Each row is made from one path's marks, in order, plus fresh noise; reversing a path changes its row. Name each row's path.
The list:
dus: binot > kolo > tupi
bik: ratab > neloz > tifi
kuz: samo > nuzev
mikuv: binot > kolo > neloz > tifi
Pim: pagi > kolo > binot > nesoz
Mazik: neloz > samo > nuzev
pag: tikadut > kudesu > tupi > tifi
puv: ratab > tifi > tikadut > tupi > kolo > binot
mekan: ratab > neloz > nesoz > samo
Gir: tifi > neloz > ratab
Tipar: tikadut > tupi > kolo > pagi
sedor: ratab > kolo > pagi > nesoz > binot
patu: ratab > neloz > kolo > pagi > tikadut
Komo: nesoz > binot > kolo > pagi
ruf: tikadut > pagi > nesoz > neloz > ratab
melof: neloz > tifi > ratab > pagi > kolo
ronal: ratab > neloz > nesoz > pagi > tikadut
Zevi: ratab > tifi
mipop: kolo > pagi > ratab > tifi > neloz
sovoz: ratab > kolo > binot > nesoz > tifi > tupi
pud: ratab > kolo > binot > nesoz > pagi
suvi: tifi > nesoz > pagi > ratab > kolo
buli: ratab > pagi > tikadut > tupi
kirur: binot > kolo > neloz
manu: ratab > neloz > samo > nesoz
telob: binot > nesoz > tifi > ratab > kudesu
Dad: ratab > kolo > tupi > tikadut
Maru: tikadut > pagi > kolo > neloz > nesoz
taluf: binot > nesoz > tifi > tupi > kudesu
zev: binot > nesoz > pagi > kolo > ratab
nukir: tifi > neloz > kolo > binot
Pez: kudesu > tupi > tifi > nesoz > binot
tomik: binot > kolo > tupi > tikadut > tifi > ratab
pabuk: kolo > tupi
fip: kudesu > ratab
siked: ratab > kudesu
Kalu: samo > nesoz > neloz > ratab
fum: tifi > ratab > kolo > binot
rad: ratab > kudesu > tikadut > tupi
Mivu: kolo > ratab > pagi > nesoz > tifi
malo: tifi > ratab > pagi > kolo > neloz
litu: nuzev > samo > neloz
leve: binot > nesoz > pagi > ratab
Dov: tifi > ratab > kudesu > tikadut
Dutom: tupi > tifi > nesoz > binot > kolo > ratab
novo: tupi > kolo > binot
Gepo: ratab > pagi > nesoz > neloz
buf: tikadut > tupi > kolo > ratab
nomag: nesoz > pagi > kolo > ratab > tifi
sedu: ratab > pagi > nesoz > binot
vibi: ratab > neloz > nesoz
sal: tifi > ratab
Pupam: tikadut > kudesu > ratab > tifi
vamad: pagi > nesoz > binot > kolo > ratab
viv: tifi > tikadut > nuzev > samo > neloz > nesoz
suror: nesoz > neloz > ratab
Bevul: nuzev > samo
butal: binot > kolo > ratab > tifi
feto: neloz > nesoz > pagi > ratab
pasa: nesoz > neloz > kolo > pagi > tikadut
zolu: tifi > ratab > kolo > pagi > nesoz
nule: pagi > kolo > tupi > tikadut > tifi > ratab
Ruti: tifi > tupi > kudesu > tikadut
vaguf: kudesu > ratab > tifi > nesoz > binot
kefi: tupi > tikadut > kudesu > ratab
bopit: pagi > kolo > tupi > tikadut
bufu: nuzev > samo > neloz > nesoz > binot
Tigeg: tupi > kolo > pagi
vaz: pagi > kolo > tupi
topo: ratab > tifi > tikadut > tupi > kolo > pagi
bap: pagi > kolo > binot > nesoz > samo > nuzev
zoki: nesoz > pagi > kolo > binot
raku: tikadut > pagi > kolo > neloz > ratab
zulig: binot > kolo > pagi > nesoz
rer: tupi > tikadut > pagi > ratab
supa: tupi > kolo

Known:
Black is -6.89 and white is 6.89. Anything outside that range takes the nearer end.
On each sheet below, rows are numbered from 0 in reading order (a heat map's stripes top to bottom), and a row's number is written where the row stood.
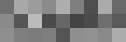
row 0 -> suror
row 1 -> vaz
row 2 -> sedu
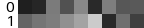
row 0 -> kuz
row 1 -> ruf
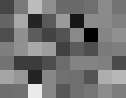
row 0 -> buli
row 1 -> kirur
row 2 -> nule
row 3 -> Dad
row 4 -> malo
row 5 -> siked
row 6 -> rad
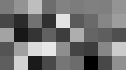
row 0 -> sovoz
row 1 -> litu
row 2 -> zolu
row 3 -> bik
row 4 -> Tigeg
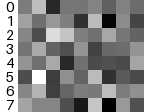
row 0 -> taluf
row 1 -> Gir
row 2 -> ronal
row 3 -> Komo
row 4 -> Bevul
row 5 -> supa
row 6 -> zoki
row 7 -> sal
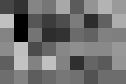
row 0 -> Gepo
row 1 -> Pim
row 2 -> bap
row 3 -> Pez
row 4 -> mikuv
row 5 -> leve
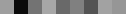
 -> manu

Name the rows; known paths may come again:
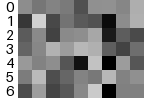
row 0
sedu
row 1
topo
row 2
raku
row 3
Pupam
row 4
sal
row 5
zoki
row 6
rer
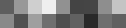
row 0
bik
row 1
bopit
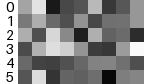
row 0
novo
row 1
Komo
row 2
Ruti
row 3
Zevi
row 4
malo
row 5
tomik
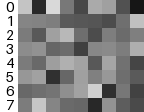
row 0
Dov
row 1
pud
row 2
patu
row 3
sedor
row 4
pasa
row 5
telob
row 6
ruf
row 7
dus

